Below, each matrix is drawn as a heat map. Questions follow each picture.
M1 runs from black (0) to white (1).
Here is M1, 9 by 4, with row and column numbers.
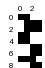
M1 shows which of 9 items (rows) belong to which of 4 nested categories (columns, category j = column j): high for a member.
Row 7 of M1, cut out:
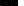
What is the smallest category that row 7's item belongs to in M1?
3
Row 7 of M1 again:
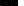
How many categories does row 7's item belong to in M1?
1
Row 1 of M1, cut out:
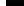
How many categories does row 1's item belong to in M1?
1
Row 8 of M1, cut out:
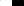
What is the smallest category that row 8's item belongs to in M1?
1
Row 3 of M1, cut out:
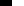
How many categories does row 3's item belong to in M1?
2
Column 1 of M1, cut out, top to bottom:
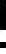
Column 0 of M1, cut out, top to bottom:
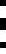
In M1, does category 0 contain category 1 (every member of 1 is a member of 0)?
yes
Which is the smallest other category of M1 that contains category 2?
3
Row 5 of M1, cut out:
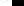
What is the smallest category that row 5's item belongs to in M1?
1
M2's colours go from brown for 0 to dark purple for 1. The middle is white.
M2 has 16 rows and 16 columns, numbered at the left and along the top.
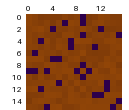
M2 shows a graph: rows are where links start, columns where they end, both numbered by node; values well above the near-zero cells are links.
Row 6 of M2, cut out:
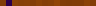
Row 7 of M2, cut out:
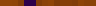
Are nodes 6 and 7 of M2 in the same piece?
no
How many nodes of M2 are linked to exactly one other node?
5
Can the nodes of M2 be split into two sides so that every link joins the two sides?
no
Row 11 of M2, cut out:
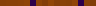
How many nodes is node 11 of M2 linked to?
2
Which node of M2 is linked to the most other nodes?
node 9
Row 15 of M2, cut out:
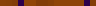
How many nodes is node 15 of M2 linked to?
2
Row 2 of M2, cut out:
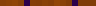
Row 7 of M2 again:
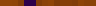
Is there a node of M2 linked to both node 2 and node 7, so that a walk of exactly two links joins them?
yes
